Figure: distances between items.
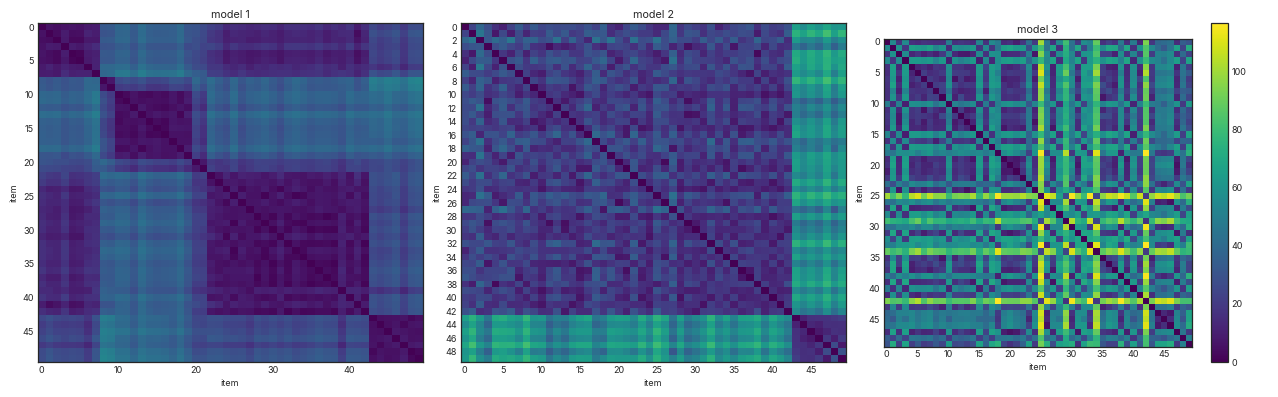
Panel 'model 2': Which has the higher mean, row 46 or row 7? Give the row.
46
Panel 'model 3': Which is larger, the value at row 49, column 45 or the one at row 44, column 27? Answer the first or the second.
the first
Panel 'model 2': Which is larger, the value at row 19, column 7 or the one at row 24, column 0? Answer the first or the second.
the first
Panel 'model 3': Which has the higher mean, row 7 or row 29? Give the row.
29
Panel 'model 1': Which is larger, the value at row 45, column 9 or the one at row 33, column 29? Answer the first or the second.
the first
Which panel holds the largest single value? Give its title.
model 3
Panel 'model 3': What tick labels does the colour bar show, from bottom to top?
0, 20, 40, 60, 80, 100
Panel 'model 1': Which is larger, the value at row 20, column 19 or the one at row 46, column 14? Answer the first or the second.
the second
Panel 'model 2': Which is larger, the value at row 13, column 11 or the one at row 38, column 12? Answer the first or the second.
the second
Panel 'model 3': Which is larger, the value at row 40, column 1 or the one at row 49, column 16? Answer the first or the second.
the second
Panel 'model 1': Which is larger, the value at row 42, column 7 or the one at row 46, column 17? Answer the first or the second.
the second
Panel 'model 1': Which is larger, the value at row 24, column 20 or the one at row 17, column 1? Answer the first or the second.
the second
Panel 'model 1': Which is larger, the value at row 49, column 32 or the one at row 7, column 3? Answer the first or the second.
the first
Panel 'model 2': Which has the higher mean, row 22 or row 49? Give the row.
49
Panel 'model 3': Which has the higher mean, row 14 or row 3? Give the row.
3
